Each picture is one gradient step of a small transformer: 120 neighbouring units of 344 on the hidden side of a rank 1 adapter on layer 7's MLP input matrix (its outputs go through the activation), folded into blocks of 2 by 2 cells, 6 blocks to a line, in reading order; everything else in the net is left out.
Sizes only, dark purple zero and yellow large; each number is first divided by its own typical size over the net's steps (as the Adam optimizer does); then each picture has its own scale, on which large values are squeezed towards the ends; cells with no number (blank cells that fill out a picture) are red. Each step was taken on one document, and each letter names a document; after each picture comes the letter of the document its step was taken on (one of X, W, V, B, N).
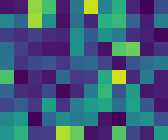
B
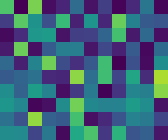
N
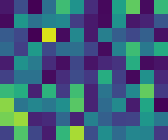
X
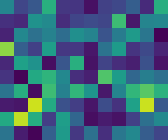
X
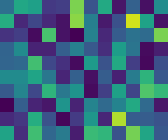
N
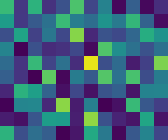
N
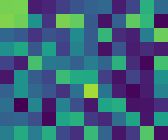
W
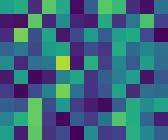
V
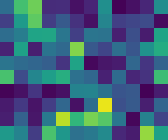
W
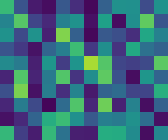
N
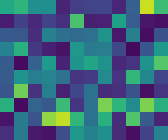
W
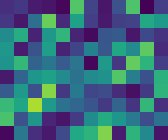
X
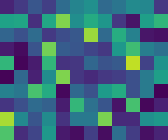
B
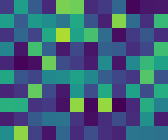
B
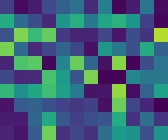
V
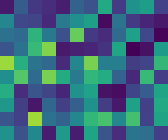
W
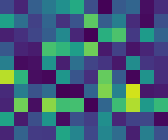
B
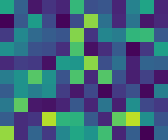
W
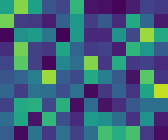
N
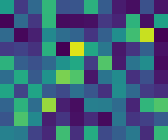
X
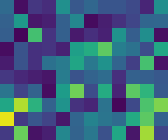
X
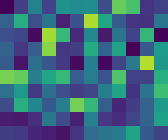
B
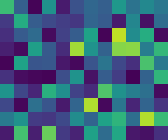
V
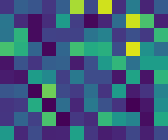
N
